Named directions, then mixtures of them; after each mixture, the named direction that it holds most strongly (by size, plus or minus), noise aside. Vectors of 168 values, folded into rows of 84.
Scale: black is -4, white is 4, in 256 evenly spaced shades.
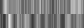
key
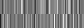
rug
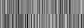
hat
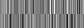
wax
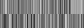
hat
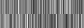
hat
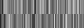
rug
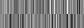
wax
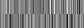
wax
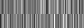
rug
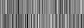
hat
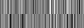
wax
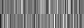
rug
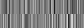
wax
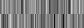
rug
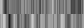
key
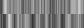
key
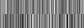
wax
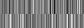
wax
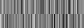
rug
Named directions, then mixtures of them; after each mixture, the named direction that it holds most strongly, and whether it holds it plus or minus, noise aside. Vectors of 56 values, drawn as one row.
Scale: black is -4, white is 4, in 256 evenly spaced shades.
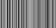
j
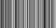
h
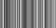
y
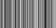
h, plus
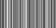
j, minus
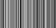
y, minus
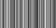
y, minus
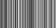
j, minus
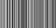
j, plus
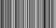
h, plus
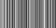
h, minus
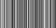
h, minus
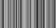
y, minus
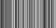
h, plus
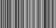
h, plus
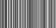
j, minus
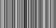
h, minus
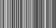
y, minus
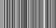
h, minus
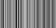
y, minus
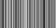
h, plus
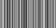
j, plus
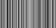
j, plus
